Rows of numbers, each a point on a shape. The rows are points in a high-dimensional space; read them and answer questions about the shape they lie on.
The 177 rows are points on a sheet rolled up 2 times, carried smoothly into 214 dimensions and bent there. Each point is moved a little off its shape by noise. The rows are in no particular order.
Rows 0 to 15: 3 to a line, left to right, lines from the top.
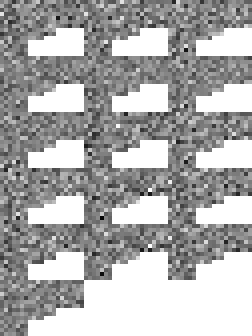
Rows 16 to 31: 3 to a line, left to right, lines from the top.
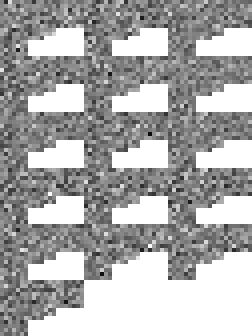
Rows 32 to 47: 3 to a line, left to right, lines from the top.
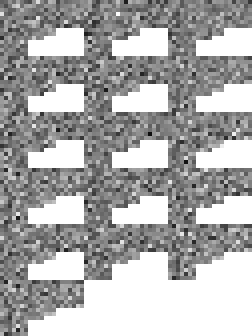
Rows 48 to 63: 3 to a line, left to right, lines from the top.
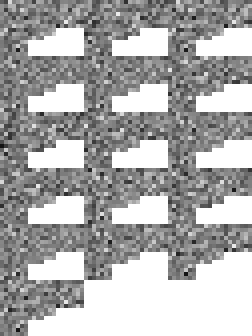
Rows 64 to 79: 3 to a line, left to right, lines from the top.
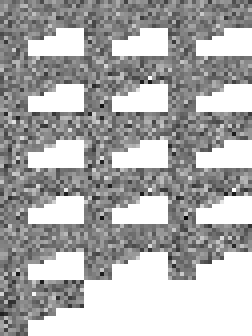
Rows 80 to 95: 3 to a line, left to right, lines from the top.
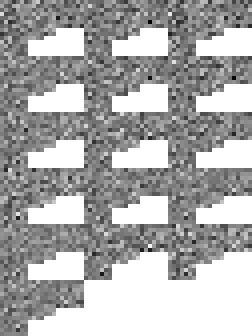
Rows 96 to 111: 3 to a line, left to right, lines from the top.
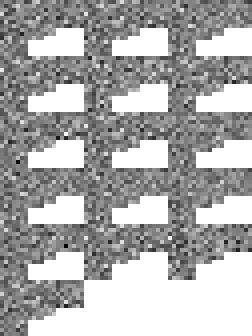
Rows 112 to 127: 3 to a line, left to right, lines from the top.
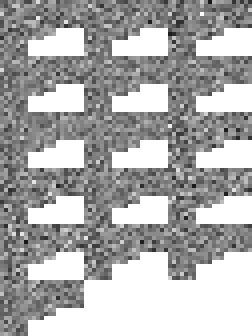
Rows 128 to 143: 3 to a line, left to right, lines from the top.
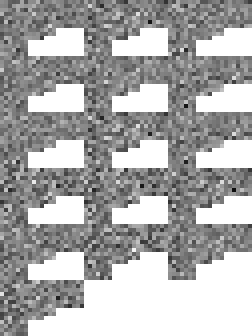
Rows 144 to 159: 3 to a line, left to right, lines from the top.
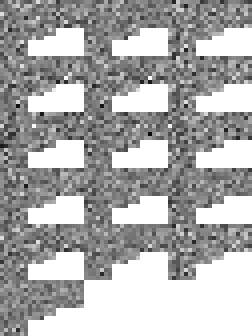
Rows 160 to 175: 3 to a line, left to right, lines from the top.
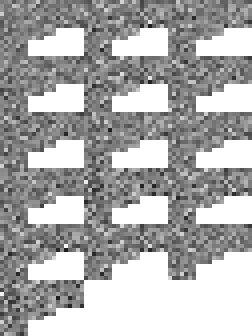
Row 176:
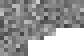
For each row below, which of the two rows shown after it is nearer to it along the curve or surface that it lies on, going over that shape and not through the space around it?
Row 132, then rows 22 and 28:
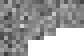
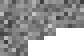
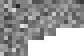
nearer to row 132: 22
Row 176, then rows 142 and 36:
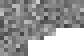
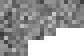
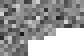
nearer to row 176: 142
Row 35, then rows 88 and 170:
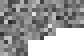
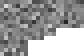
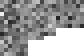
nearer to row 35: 170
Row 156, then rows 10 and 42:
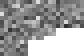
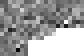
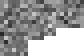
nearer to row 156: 10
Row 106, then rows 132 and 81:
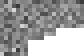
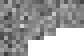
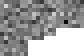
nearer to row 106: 81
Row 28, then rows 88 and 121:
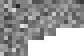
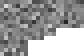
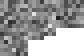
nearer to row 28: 88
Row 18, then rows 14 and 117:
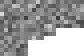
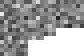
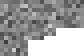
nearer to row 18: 117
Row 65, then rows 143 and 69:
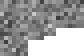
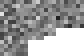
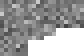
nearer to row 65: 69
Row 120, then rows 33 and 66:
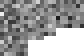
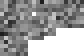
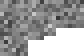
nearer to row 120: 33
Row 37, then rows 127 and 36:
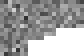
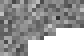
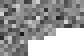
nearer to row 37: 127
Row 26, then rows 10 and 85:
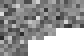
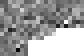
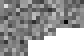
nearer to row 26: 10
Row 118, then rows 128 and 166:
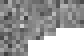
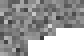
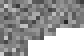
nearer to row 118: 128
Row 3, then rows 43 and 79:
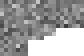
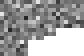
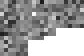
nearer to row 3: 79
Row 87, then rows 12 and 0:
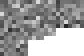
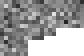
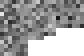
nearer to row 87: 0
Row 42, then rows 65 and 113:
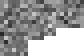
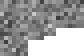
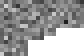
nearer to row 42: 113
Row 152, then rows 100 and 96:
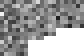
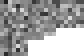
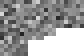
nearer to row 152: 96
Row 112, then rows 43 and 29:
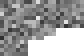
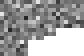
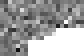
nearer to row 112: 43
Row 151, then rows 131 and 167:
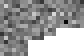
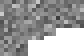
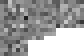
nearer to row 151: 167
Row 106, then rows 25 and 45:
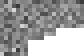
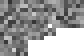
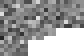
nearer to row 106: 25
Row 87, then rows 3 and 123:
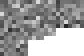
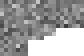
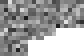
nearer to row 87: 123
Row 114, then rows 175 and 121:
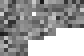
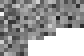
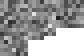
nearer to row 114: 121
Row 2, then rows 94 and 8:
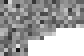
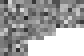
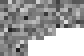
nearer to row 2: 94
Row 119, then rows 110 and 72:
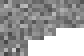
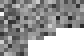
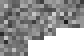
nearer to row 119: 72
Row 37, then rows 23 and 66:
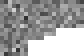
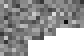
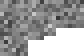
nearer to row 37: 23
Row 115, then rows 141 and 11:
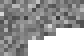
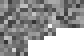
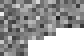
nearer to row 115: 141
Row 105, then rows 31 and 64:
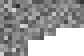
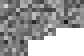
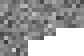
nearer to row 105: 31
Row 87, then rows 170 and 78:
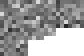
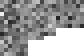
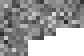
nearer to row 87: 170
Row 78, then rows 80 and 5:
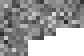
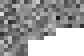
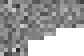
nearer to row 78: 5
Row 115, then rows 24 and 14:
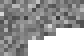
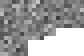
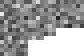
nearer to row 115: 24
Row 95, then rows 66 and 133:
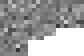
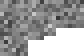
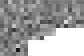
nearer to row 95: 133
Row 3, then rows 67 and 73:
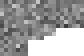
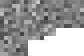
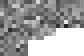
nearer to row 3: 67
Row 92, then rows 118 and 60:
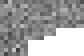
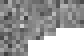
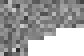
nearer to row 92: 118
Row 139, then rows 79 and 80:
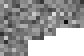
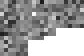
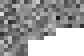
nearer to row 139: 79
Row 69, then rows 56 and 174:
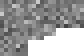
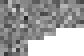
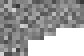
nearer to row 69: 56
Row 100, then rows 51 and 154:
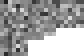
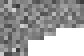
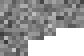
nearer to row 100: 51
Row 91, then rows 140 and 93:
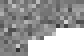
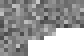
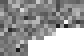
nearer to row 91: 140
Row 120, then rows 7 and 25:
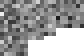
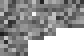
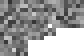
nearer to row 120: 7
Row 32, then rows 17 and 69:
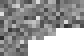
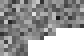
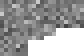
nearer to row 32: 17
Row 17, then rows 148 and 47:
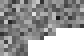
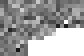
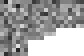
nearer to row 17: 148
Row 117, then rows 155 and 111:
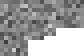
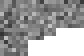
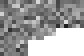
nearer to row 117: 155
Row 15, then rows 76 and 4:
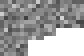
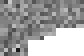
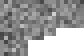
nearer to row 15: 76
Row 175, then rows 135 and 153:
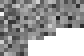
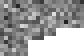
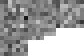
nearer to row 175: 135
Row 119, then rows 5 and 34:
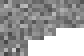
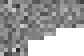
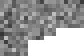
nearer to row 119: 34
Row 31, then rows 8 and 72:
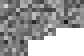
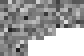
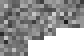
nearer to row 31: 72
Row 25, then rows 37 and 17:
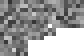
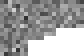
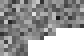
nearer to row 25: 17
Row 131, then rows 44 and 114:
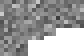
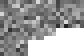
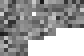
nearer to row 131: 114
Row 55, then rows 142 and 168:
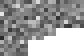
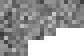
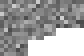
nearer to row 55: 168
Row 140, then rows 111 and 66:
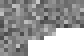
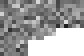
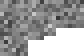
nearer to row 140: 66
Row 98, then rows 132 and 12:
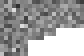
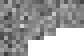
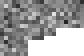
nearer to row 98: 12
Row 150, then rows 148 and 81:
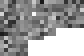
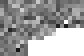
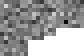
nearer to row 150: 81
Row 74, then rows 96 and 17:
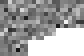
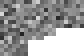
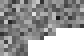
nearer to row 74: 96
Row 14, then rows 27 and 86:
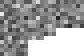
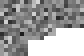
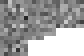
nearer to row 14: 27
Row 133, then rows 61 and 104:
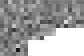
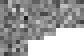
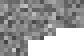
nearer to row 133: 61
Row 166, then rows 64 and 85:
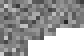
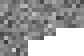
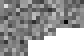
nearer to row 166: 85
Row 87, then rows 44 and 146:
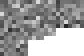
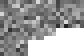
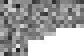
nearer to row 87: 44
